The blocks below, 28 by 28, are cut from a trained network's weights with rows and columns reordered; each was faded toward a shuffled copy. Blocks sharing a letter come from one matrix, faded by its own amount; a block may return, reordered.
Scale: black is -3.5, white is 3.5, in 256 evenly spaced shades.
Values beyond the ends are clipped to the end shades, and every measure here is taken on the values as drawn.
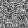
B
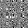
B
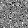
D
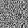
B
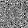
D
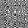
B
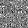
D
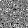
D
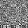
B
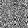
B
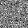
D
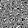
D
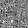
D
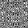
B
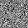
D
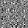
B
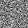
D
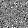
D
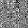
B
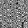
B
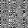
B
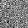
B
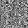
B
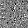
D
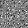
D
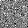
D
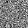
D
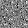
D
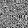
B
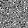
D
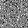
D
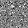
D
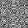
B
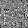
D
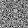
B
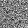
D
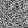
B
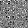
D
